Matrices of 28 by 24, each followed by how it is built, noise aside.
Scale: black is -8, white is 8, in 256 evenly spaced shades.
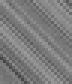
Toeplitz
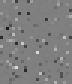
sparse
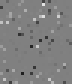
sparse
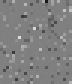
sparse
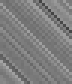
Toeplitz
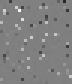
sparse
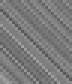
Toeplitz
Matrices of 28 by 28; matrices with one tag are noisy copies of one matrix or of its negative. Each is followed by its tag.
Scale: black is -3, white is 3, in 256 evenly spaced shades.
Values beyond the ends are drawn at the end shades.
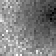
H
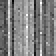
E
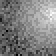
H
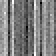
E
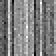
E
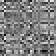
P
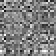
P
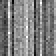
E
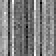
E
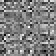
P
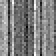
E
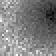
H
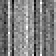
E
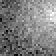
H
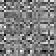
P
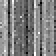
E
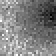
H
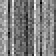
E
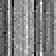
E
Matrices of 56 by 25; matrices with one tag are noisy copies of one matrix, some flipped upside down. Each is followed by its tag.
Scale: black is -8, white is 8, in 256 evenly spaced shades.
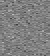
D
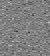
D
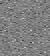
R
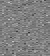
D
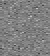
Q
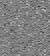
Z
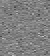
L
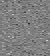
D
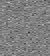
D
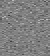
L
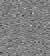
R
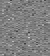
D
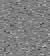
Z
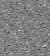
Z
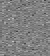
D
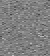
L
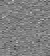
L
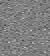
R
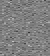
D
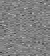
R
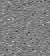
D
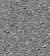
Z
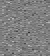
D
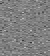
R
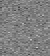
Q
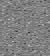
D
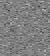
Z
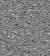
D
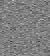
L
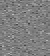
D
